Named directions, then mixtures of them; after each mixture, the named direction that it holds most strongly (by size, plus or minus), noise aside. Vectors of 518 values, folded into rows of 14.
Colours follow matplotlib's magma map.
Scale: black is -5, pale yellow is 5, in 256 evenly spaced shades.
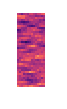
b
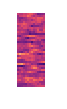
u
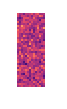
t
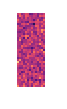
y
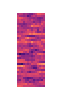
u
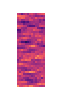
b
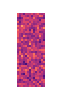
t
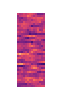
u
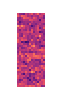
t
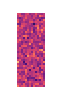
y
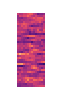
u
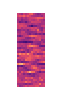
u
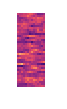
u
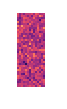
t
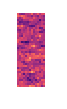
b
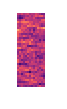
b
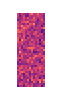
y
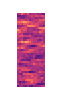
b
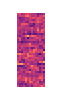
u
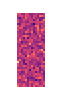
y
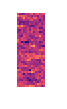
b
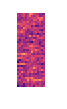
u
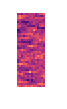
b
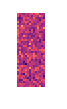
t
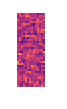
y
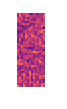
y
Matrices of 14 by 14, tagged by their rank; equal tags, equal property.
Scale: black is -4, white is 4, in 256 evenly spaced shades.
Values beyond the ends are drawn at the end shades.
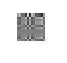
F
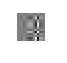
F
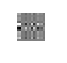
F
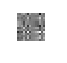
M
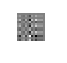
F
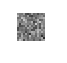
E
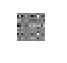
M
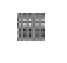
F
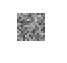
E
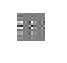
F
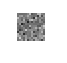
E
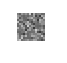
E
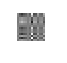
F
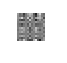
M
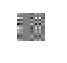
F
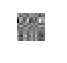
M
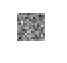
E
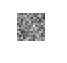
E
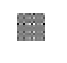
F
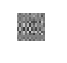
M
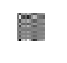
F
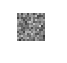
E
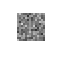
E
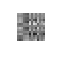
M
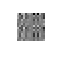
M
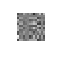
M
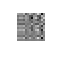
M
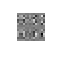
M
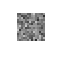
E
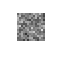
E
